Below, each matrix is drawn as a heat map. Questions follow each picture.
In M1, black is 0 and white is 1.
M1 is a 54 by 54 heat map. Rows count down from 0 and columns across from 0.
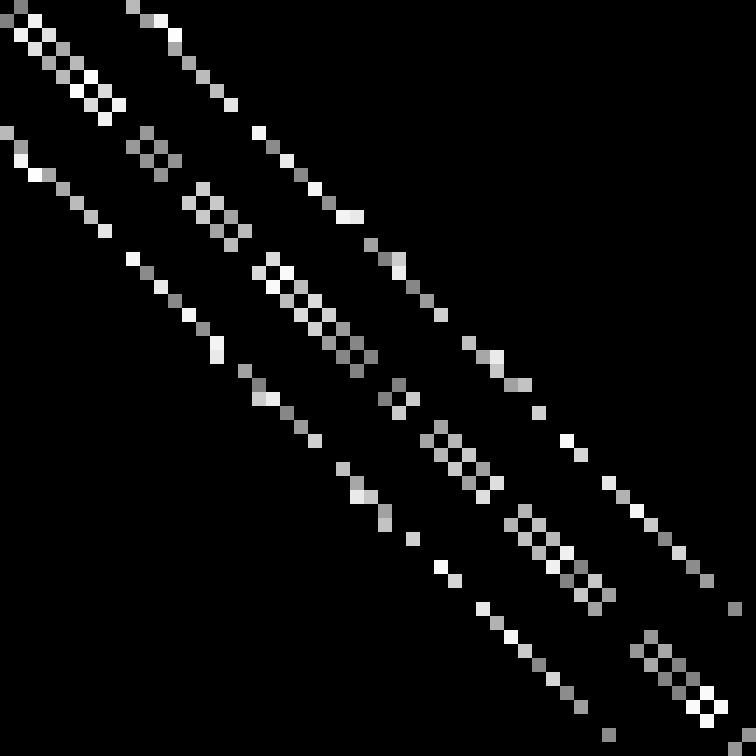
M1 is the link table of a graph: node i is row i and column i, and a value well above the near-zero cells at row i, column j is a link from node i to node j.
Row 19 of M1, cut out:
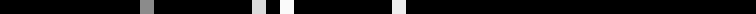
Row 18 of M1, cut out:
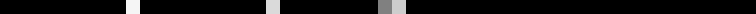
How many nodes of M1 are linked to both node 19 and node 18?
1
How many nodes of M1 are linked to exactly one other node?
4
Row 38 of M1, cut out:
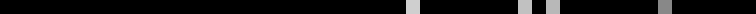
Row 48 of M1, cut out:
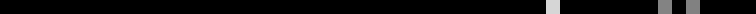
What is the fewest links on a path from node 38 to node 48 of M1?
2
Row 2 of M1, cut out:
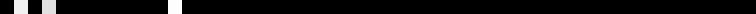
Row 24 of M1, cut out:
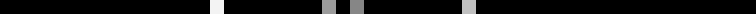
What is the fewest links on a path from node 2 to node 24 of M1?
5
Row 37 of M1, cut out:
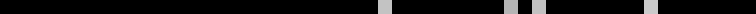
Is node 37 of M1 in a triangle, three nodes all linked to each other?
yes
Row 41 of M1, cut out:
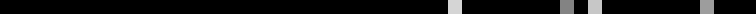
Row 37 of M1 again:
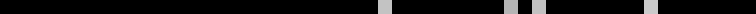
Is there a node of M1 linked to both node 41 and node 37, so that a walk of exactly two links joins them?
no
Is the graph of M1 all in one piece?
yes
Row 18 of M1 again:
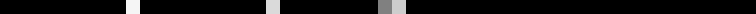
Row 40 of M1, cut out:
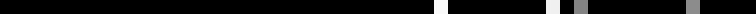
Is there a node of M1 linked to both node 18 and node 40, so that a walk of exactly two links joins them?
no
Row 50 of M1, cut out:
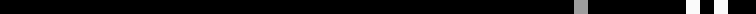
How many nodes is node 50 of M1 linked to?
3
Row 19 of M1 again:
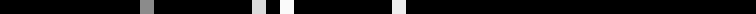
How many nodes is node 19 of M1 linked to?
4
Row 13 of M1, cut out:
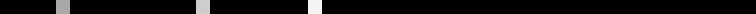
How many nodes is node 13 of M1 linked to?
3
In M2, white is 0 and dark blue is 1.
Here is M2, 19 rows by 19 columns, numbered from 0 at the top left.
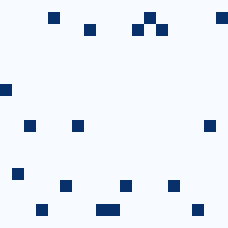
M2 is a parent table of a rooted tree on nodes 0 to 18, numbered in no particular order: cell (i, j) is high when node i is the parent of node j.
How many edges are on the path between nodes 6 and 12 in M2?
5
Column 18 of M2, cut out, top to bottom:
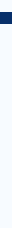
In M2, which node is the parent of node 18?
1
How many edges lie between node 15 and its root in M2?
0
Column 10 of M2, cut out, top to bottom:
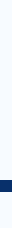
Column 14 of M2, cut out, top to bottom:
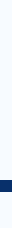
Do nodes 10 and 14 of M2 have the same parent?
yes
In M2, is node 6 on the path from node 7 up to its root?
no
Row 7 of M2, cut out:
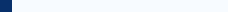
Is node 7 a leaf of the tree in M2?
no
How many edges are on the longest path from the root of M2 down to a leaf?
4
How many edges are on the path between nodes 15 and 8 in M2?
3
